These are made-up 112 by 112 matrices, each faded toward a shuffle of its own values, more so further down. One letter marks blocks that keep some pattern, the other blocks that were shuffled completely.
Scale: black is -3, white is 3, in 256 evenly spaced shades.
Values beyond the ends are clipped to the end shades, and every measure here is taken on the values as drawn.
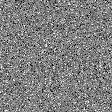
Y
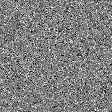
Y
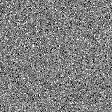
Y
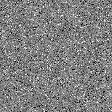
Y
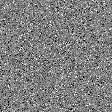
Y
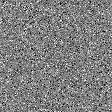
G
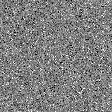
Y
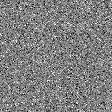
Y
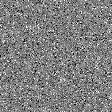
Y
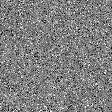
Y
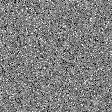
Y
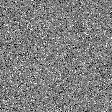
G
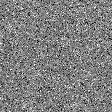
G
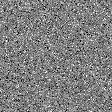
G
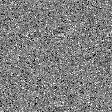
Y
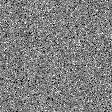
G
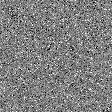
G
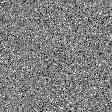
Y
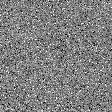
G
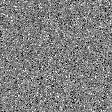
Y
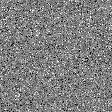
Y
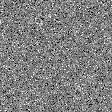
Y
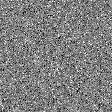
Y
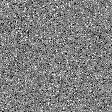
G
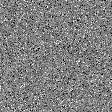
G
